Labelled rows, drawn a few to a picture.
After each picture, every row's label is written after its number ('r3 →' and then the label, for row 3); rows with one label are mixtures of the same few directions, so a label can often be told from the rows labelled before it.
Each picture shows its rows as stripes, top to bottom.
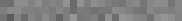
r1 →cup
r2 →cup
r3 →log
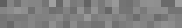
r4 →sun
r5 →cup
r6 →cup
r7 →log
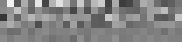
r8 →log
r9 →cup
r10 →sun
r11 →cup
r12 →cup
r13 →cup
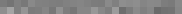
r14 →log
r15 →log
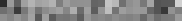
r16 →sun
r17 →cup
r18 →log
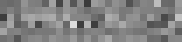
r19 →sun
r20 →sun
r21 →sun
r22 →cup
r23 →sun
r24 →cup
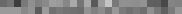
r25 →cup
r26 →log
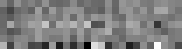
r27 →log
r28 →log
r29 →cup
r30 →sun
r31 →cup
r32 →cup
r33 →sun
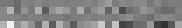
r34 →cup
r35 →log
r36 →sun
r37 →log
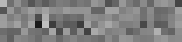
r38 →sun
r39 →sun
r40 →log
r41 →log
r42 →sun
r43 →log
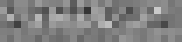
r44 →cup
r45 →sun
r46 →log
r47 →cup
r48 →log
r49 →log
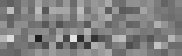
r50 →cup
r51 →log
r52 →cup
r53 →sun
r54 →sun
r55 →cup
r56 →sun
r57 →cup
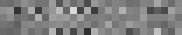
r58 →sun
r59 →cup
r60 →log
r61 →cup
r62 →sun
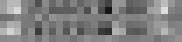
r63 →cup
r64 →cup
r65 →log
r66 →cup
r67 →cup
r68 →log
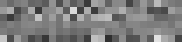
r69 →sun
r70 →cup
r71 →cup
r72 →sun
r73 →sun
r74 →sun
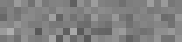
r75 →cup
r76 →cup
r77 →sun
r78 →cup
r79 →cup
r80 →sun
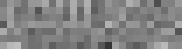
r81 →sun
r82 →cup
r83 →cup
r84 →sun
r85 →sun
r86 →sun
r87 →cup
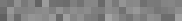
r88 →log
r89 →sun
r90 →sun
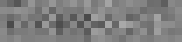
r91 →cup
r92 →log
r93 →sun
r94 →log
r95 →sun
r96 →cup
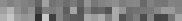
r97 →log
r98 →cup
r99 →log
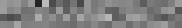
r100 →log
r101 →sun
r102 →cup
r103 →cup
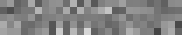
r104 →cup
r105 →cup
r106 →cup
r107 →sun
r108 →sun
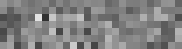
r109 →sun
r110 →sun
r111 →log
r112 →cup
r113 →sun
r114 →sun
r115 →cup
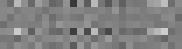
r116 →cup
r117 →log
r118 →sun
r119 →sun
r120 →cup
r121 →cup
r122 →cup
